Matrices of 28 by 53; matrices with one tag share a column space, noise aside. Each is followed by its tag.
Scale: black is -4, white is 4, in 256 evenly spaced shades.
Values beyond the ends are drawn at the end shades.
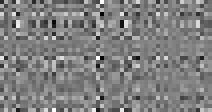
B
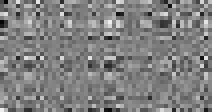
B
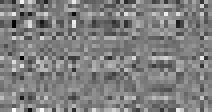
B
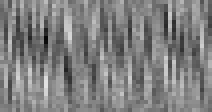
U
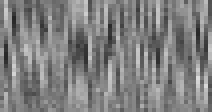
U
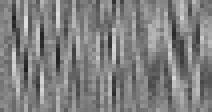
U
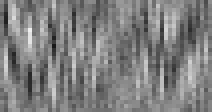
U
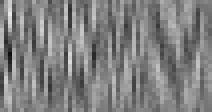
U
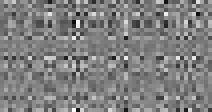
B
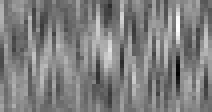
U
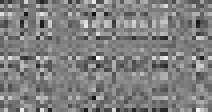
B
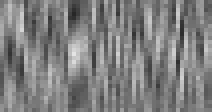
U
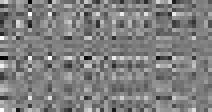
B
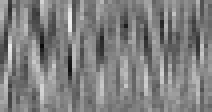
U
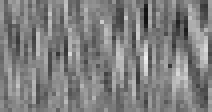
U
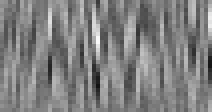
U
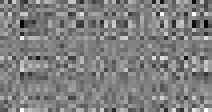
B
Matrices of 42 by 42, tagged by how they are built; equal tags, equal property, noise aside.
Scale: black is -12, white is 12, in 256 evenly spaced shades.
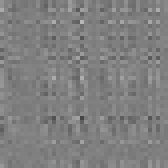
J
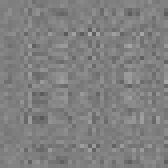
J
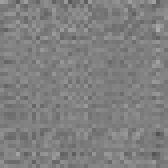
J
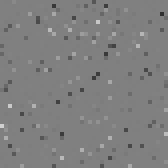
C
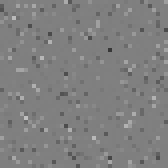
C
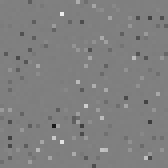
C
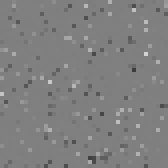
C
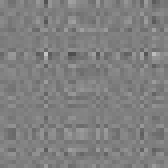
J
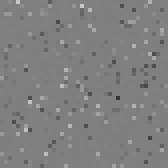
C
